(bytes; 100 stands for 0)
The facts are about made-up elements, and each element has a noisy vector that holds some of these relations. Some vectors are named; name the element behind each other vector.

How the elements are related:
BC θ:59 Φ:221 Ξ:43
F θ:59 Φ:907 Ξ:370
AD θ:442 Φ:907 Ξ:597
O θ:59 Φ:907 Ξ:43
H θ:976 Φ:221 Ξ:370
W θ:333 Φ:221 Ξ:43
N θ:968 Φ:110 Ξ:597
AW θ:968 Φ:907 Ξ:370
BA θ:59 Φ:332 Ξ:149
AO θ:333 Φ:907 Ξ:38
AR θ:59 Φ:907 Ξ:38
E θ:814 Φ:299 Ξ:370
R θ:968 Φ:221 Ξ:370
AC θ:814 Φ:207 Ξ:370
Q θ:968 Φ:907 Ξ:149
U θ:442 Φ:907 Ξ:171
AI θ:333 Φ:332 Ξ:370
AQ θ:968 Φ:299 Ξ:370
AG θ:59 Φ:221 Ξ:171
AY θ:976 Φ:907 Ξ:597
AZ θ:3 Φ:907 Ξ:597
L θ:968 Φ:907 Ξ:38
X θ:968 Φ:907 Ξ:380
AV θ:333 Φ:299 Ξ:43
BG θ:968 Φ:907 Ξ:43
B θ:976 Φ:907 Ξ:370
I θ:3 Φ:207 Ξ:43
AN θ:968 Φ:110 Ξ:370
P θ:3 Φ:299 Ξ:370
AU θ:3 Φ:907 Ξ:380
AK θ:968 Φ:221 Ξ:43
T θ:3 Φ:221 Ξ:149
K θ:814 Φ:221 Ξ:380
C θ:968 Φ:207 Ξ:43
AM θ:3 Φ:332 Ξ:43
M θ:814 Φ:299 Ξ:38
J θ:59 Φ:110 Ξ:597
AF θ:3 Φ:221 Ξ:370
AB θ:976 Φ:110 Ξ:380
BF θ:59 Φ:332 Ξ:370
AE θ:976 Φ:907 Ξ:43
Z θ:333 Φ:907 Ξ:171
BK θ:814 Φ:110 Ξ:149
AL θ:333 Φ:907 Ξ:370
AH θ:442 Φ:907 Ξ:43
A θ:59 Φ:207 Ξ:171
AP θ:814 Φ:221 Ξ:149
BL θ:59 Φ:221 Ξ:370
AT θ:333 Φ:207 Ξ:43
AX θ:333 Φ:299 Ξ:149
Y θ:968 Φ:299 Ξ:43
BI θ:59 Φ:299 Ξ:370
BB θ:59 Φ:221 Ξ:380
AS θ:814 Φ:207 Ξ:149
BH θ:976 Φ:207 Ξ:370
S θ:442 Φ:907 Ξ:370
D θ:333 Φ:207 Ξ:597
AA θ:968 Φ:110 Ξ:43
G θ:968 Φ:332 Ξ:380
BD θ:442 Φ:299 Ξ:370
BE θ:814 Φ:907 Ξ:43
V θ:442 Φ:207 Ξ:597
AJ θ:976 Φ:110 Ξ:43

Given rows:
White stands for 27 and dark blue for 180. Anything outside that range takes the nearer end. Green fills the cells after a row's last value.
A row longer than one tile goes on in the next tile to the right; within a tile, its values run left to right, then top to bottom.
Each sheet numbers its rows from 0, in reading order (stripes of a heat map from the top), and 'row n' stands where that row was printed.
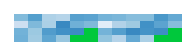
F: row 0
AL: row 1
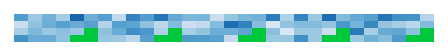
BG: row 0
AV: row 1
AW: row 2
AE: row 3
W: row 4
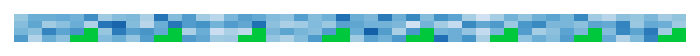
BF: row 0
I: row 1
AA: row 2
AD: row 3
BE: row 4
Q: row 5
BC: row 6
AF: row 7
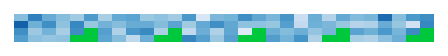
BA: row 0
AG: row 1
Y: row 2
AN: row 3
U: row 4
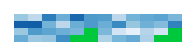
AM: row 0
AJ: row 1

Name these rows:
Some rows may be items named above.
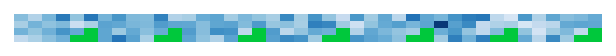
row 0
BD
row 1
C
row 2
AG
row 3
R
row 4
BG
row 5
K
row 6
AY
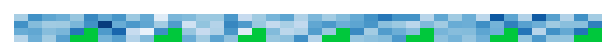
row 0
V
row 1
BK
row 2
H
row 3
BH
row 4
W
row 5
O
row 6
A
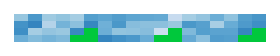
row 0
J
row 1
AK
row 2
AZ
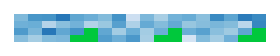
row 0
AI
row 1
AN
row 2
AH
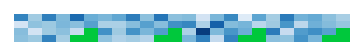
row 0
AE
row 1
Z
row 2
M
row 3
BL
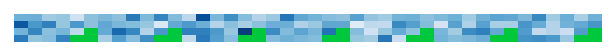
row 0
T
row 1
BE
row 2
AC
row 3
D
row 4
B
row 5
BI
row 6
N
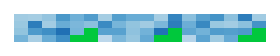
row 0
P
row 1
V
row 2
AT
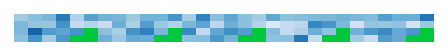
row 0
E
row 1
BI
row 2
BL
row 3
B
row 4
S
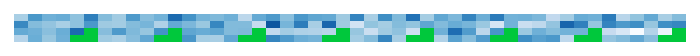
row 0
V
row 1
AD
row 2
AX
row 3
G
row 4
AE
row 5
BE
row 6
AW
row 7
AB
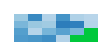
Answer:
R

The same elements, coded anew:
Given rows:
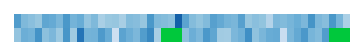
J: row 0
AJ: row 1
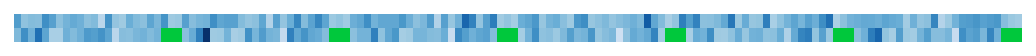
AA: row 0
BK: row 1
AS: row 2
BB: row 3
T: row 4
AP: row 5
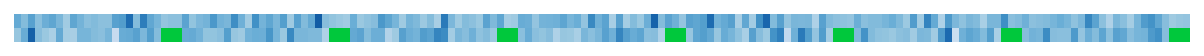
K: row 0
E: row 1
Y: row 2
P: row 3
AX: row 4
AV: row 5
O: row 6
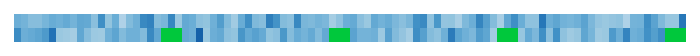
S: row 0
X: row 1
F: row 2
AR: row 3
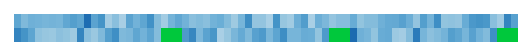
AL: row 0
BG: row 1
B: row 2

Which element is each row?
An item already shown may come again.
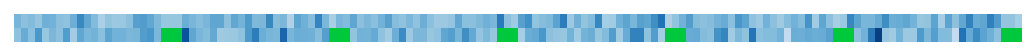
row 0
O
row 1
AW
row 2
AM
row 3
T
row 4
AY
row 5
BK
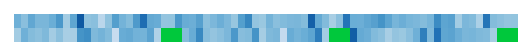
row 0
AG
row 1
BB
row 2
AQ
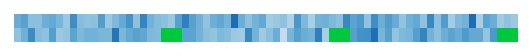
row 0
AU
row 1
D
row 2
Q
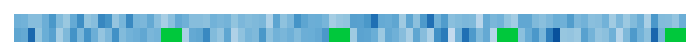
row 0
X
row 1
BE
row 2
AX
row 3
AD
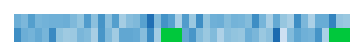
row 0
BD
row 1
AT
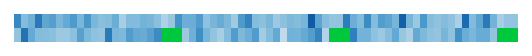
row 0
AO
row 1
BB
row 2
AC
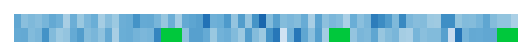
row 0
AE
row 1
AX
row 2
M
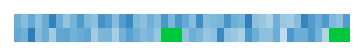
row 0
G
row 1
A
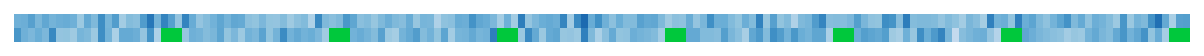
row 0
BD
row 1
AZ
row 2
AE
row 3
Z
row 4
BI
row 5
N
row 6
AF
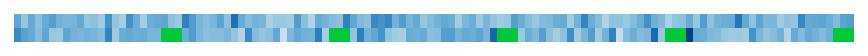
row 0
C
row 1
D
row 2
L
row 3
BC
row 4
BH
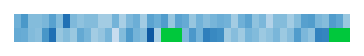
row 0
V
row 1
AH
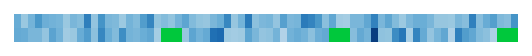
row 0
BI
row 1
U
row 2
BA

